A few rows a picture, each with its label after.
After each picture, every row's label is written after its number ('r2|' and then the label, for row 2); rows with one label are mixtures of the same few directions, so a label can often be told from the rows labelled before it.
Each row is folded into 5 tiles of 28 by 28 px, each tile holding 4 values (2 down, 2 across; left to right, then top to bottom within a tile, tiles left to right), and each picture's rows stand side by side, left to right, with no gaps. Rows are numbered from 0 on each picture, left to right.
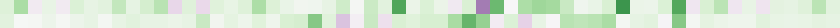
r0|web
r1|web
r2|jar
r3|web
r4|jar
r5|web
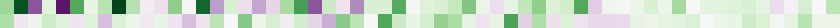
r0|web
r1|web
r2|web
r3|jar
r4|web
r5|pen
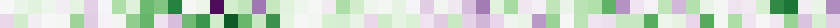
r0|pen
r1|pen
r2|jar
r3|jar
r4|jar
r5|pen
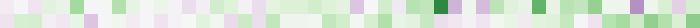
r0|pen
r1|jar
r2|pen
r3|web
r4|pen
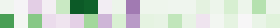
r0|pen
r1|jar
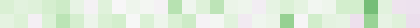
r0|jar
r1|web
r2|pen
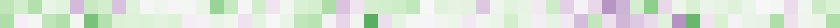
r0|pen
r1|pen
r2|jar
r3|jar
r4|jar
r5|pen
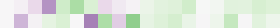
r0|jar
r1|jar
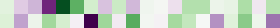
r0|jar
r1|pen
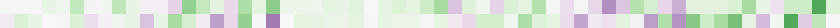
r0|pen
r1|pen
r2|pen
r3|web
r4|jar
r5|jar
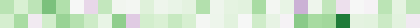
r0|jar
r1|jar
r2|web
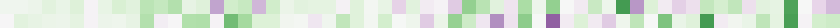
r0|pen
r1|pen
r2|jar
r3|pen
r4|web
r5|pen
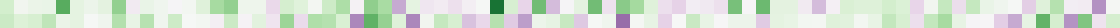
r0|jar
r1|pen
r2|pen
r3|pen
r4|web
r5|web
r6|pen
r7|jar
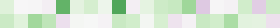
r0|jar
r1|jar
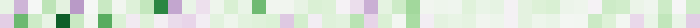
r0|web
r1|web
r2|pen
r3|pen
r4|pen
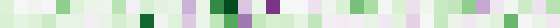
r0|jar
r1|pen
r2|pen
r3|jar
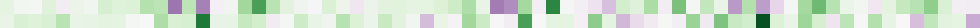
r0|web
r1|web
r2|web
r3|pen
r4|jar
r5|web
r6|pen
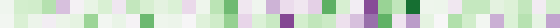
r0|jar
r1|pen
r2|pen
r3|pen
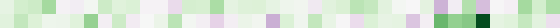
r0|jar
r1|pen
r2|pen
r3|web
